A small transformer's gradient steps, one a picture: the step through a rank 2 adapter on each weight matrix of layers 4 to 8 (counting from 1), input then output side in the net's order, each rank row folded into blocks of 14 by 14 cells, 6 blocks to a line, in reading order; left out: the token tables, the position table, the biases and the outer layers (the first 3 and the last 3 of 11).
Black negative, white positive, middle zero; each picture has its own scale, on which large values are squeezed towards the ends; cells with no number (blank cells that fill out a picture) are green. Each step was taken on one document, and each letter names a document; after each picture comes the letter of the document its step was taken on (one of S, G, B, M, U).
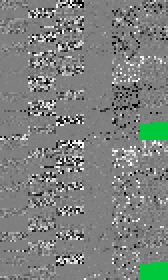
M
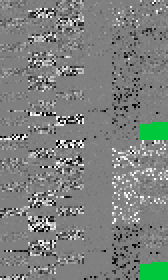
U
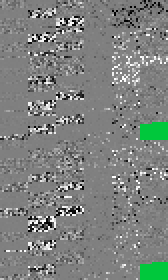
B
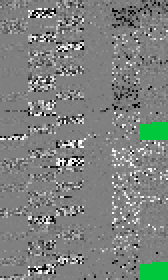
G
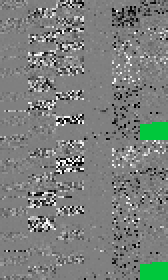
M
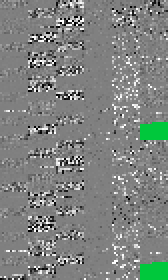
G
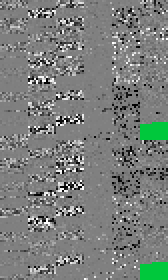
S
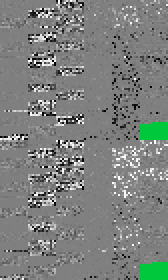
U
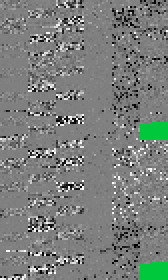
G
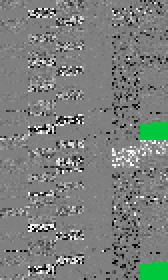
G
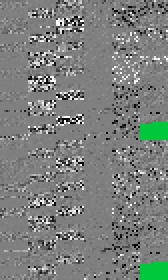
G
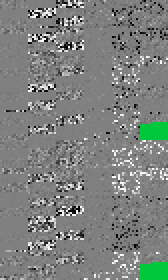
B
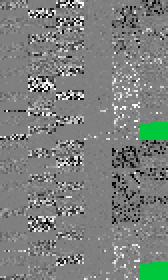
M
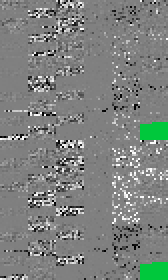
U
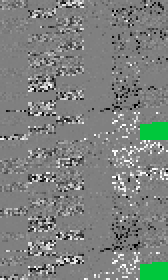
B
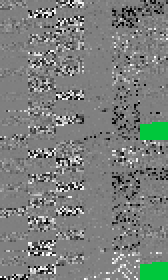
S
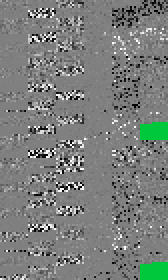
M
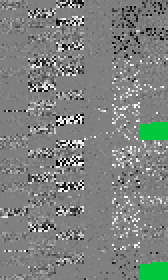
M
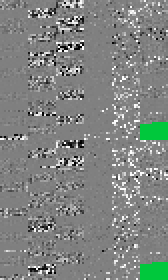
G
